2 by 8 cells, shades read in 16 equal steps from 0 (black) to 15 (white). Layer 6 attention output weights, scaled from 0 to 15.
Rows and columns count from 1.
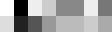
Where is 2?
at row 2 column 2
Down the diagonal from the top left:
15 2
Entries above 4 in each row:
7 7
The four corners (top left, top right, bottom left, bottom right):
15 7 13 10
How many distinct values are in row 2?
7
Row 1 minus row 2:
2 -2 9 3 -3 -3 2 -3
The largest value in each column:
15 2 14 12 11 11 14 10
